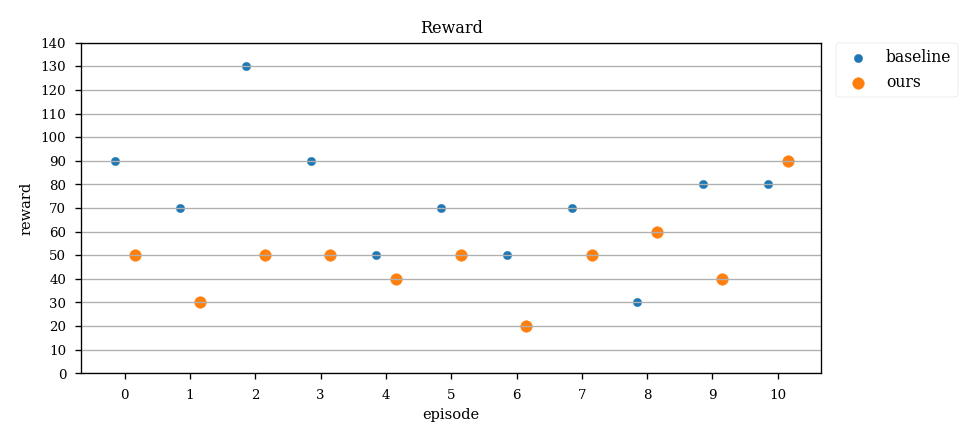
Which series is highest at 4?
baseline
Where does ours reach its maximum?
10
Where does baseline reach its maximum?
2
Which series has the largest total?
baseline
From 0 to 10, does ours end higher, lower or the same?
higher
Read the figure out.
Title: Reward
x-axis: episode, ticks 0 1 2 3 4 5 6 7 8 9 10
y-axis: reward, ticks 0 10 20 30 40 50 60 70 80 90 100 110 120 130 140
Legend: baseline, ours
Values:
baseline: 90 70 130 90 50 70 50 70 30 80 80
ours: 50 30 50 50 40 50 20 50 60 40 90
